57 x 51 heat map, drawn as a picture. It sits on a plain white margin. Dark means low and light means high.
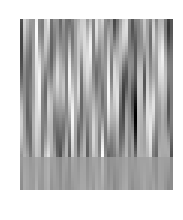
Seam: horizontal, 80% of the way down, the bottom part calmer. Average level on the scale: 60%. Grain: streaks running down. Slope: none.
